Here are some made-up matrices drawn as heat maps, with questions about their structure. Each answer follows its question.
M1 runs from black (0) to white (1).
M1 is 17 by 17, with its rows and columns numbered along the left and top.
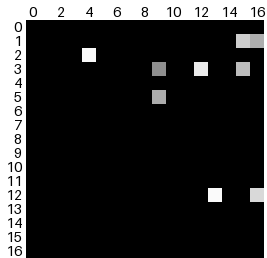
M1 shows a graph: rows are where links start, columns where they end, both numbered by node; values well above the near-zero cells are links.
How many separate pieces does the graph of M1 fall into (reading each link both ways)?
9
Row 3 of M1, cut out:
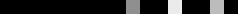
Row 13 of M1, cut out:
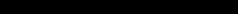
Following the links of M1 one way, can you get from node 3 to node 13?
yes
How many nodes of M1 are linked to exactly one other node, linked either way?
4
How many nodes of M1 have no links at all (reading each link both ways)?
7
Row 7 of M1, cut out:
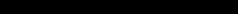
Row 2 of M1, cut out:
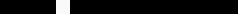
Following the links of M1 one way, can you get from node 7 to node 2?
no
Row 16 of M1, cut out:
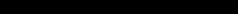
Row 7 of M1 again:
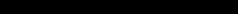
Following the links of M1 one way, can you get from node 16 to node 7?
no
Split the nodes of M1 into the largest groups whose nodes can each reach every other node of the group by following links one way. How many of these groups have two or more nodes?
0
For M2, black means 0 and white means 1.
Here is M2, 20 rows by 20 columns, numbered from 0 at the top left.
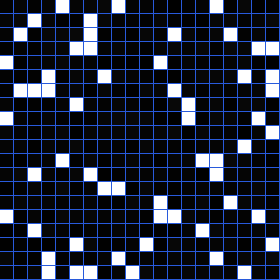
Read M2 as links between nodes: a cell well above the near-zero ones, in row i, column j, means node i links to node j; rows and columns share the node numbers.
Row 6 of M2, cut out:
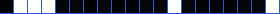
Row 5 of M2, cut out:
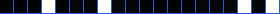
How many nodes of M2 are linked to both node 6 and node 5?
2
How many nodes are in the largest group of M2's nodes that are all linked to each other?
3
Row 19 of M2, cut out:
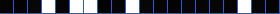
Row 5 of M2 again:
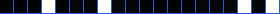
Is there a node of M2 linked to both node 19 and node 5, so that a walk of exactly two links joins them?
yes
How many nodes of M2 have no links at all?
0
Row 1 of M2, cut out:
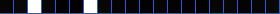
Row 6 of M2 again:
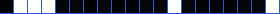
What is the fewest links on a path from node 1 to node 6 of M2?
1
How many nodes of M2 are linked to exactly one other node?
2
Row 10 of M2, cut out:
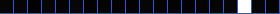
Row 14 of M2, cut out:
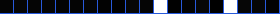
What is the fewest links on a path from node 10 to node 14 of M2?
6
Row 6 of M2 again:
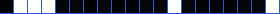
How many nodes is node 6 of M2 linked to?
5
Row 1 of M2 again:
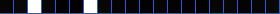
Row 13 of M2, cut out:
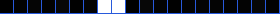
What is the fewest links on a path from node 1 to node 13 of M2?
5
